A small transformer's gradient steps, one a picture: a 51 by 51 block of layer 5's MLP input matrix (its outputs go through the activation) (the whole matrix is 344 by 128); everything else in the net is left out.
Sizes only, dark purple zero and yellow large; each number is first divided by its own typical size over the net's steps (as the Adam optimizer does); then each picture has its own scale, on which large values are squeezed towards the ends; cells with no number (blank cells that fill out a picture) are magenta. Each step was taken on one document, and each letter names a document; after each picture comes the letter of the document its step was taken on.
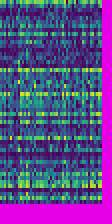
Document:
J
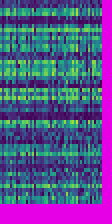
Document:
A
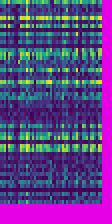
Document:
J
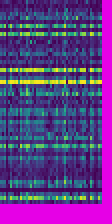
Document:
J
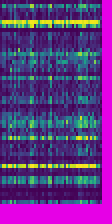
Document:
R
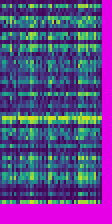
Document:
R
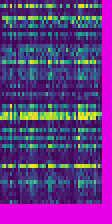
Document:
R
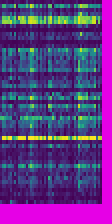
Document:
R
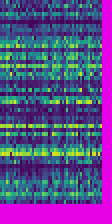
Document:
A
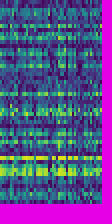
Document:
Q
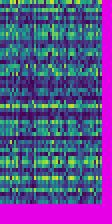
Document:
Q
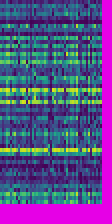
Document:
A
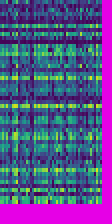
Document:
Q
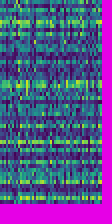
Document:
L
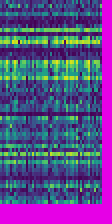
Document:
A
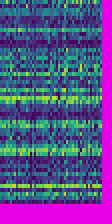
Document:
A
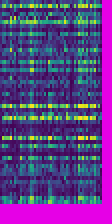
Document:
R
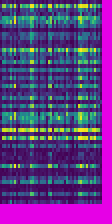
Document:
R
